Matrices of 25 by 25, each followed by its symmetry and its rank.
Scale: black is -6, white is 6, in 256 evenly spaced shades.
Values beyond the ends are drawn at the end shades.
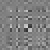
symmetric, rank two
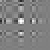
symmetric, rank one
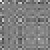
symmetric, rank two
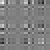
symmetric, rank one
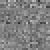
neither, rank five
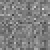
neither, rank five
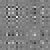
symmetric, rank two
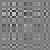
symmetric, rank one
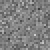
symmetric, full rank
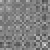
symmetric, rank three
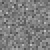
symmetric, full rank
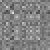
symmetric, rank three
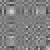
symmetric, rank two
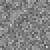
symmetric, full rank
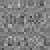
neither, rank five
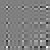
symmetric, rank one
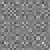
symmetric, rank three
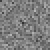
symmetric, full rank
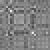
symmetric, rank three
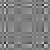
symmetric, rank one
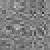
neither, rank five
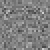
neither, rank five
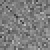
symmetric, full rank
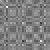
symmetric, rank three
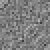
symmetric, full rank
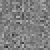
neither, rank five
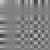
symmetric, rank one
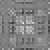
symmetric, rank three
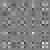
symmetric, rank two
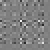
symmetric, rank two
